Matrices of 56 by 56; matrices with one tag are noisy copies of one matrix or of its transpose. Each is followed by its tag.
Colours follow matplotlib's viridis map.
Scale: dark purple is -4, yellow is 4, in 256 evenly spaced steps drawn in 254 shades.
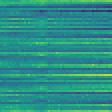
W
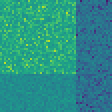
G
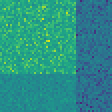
G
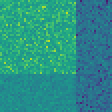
G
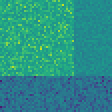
G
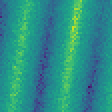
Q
